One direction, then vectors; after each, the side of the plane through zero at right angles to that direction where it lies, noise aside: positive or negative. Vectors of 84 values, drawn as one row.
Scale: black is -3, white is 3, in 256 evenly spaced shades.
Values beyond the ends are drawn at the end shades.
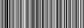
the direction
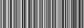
negative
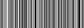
negative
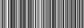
negative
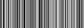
negative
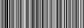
positive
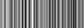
negative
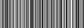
positive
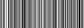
negative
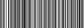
negative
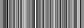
positive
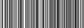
positive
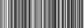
negative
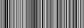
positive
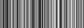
positive
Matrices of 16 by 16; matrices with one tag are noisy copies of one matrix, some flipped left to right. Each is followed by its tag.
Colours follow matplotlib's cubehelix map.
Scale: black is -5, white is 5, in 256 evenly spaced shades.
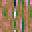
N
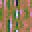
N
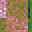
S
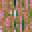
N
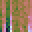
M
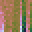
M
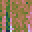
M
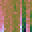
M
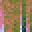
M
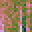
M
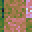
S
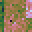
S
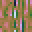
N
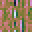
N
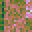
S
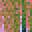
M
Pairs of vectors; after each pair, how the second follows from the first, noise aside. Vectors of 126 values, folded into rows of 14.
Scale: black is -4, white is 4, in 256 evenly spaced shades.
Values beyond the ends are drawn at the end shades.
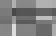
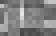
wrapped around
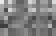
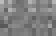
shrunk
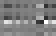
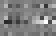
sign-scrambled
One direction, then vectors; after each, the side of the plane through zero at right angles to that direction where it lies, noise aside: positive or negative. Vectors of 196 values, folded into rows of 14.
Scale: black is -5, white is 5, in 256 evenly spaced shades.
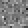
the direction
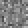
negative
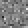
negative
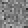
positive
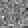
positive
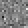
negative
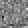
negative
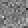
positive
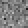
positive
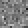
positive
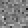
positive
